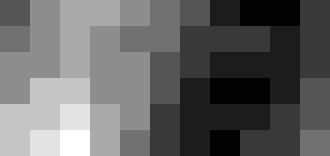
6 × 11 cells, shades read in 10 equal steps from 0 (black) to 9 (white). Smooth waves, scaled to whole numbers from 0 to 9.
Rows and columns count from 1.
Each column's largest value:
7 8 9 6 5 4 3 2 2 2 4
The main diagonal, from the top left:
3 5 6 5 5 2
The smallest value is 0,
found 5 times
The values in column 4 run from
5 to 6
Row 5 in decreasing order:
8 7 7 6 5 3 2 2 1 1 1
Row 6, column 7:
1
